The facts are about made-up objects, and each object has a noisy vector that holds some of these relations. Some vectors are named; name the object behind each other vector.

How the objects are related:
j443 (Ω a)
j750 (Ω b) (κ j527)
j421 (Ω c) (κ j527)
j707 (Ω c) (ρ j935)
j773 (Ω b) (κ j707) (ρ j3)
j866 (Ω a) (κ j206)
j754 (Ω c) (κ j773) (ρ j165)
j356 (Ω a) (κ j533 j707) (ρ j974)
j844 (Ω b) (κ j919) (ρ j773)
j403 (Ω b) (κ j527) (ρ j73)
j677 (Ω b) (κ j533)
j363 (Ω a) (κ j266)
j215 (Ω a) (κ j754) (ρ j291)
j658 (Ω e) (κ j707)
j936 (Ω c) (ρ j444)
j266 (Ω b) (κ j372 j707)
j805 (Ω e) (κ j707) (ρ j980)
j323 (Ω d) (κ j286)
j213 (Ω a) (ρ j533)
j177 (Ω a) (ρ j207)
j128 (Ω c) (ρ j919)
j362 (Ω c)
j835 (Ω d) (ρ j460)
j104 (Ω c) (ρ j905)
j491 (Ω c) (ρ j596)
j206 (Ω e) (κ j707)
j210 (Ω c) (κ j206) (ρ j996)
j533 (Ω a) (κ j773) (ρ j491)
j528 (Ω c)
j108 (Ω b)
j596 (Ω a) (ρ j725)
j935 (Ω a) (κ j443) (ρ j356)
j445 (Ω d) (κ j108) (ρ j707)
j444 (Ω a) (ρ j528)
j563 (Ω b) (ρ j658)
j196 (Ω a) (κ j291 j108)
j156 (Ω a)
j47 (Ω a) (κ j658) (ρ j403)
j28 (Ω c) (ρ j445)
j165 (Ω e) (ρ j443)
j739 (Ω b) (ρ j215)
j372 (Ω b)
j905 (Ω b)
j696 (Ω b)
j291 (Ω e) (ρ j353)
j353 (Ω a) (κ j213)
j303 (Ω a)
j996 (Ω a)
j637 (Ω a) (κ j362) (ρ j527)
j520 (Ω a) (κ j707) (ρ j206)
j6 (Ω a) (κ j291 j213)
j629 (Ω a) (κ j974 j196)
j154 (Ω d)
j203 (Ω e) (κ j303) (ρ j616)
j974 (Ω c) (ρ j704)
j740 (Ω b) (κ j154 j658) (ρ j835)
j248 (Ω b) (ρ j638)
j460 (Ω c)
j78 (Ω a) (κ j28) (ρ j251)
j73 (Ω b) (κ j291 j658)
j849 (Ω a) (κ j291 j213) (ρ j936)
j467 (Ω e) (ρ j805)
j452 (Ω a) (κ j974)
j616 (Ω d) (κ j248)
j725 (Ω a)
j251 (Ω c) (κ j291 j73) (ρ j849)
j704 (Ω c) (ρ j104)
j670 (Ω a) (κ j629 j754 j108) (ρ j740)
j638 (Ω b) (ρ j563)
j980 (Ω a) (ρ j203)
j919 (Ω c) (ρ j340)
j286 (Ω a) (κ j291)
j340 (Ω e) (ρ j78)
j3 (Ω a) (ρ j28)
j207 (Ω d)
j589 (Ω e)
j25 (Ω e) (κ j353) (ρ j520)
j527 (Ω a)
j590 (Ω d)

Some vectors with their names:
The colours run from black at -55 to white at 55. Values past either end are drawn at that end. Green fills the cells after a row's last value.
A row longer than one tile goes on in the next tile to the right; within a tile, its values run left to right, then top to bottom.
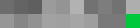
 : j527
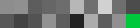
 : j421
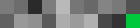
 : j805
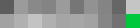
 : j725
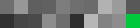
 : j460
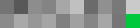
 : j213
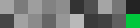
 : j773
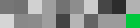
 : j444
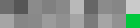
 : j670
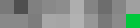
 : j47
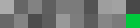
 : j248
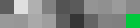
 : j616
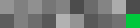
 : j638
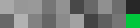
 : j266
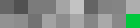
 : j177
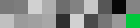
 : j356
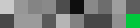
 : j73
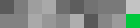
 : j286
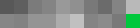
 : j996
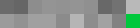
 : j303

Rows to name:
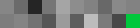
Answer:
j589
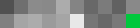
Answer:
j520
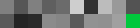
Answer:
j210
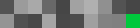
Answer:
j936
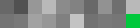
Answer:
j533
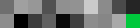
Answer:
j974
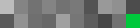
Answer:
j403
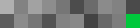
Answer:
j677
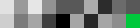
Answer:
j905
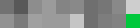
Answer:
j215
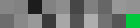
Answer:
j291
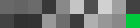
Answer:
j128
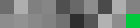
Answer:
j835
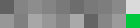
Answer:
j196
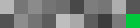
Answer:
j740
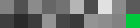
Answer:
j754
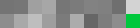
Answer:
j6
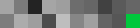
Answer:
j206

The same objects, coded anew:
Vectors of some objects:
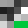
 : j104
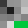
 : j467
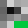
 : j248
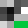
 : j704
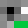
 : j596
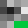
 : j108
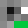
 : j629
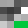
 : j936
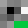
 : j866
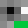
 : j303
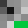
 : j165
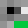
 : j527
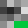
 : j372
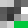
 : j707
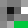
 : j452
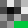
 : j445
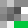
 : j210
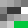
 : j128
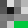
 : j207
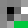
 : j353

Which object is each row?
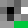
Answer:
j935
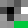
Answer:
j444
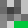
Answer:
j773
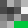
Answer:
j750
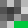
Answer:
j266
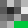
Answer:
j677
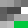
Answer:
j362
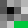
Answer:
j340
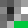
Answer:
j286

